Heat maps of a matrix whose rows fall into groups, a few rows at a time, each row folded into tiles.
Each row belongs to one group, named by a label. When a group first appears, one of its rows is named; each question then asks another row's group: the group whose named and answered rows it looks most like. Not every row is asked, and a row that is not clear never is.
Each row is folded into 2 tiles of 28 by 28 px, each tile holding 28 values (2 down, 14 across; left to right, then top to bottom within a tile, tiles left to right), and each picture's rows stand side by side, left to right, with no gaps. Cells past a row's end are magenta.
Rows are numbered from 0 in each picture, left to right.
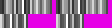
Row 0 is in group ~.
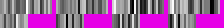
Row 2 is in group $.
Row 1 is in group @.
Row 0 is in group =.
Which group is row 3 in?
@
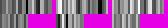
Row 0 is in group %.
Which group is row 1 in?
@
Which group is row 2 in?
=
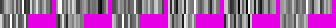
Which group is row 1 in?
@
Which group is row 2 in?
~
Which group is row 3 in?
=
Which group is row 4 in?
@
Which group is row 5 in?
=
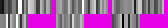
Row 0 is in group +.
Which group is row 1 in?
=
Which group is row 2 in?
@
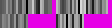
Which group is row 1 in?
@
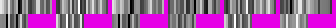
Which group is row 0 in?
$
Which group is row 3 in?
%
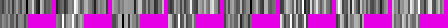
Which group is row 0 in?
%
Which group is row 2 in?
@
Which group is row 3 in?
~
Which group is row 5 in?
~
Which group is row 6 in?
@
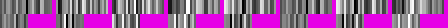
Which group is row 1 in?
@
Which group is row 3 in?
+
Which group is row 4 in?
$
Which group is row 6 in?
$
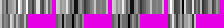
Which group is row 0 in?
=
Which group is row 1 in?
$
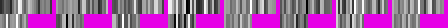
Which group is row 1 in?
@
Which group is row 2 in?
~
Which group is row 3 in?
$
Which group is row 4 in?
=
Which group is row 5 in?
%
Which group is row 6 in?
=
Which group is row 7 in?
=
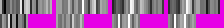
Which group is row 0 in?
@
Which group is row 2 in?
+
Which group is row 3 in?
+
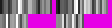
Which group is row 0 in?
+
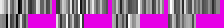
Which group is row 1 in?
~
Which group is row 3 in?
@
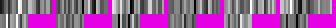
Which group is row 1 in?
%
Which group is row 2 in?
$
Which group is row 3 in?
%
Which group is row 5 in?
$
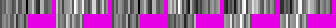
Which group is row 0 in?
%
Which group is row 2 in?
%
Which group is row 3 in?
$
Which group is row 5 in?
+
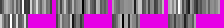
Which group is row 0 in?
~
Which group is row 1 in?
%
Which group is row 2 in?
@
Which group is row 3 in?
$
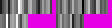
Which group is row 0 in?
+
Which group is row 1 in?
%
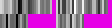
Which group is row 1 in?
=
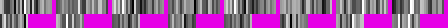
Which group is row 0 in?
@
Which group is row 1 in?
~
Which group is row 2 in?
$
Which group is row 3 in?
%
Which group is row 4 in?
$
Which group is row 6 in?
=
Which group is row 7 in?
+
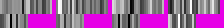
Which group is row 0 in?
@
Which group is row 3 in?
~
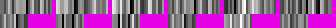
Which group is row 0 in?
%
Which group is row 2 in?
$
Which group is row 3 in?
%
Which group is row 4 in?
+
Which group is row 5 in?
%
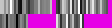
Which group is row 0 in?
$
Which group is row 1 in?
~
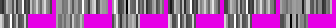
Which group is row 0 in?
~
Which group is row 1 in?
=
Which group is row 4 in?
~
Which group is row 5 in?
@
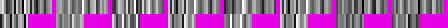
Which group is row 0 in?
@
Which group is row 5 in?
=
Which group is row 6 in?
%
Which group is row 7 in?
%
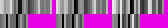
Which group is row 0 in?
$
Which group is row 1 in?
$
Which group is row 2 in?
$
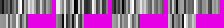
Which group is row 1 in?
$
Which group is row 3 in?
=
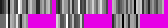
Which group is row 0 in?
+
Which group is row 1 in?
~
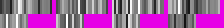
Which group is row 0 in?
+
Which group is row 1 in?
~
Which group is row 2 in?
=
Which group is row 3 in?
$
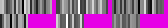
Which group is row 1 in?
~
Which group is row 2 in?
%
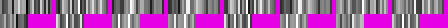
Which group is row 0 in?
%
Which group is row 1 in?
~
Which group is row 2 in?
+
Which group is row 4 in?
~
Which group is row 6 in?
=
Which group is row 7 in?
~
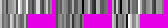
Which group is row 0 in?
=
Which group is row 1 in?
%
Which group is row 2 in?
=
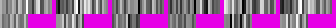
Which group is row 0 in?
=
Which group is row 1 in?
+
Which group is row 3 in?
%
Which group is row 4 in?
$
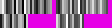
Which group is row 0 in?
@
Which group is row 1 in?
~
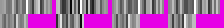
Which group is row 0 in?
=
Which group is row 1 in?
@
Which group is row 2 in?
=
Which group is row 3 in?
=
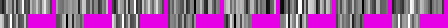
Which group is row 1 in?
@
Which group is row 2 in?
~
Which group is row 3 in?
%
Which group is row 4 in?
@
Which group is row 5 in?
+
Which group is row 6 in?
%
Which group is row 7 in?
+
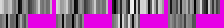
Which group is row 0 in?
$
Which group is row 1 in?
$
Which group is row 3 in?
%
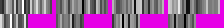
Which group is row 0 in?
~
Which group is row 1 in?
%
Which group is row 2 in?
@
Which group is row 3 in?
$
